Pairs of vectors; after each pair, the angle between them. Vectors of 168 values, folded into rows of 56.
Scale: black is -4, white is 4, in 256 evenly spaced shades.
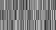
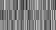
nearly parallel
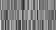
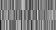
nearly opposite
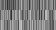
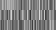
nearly opposite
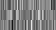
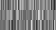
nearly parallel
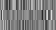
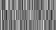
partly opposed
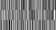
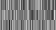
nearly parallel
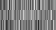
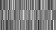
nearly parallel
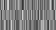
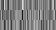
nearly opposite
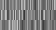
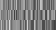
partly aligned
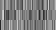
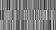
partly opposed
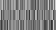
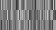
partly aligned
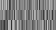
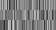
nearly parallel
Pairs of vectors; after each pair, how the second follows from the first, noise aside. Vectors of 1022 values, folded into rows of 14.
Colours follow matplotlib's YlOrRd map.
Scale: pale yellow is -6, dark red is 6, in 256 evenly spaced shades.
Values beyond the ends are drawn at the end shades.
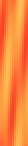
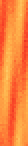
copied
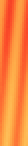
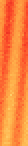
copied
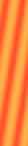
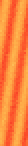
negated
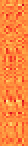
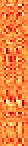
scaled up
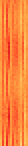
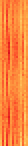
copied
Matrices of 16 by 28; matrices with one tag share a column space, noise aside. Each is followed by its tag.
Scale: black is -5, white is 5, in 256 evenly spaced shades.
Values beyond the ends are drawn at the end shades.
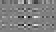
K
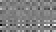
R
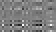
R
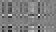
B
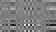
R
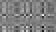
B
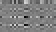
K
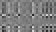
B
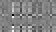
B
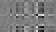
B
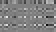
K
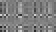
B
